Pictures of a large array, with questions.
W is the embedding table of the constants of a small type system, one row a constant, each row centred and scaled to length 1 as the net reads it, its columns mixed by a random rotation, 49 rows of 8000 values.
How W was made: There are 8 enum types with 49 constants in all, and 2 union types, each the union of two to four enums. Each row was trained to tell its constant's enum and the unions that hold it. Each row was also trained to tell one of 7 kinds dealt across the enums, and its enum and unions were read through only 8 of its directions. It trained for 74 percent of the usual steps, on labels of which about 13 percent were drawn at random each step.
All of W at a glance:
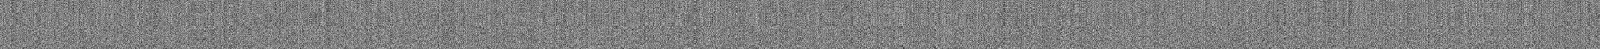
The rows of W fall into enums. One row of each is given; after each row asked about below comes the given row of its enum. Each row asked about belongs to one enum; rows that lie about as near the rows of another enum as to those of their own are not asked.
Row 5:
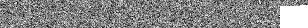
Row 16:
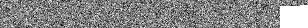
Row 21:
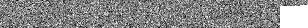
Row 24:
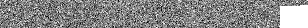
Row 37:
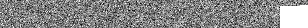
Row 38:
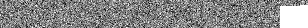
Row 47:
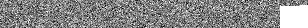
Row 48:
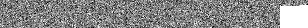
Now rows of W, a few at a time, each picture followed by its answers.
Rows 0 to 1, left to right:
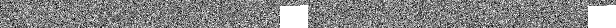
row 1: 47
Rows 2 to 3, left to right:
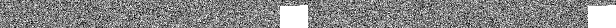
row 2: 5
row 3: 47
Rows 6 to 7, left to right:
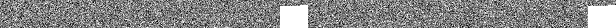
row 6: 24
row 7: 47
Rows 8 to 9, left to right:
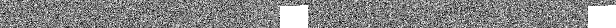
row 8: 5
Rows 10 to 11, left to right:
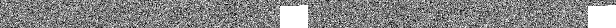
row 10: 37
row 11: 5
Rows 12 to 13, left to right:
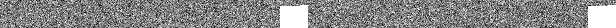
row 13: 38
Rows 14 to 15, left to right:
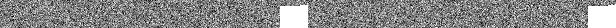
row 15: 21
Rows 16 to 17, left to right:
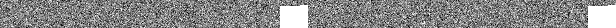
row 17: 21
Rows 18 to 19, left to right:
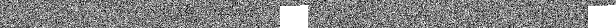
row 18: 16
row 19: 24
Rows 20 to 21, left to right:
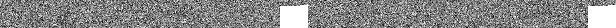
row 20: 21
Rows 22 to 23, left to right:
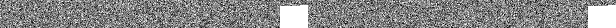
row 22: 24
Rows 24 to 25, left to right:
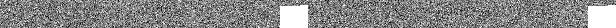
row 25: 5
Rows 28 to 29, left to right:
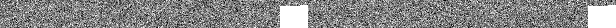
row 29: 47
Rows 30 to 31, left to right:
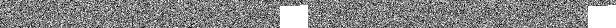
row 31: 37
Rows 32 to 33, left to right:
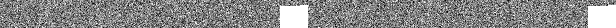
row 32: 47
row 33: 24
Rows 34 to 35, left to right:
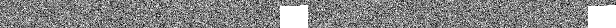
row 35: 5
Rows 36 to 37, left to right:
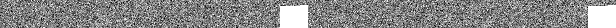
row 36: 48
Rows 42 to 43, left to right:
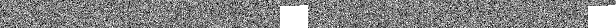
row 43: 24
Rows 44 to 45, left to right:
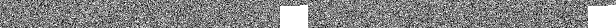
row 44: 21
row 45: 38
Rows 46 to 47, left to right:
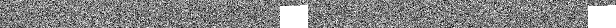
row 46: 38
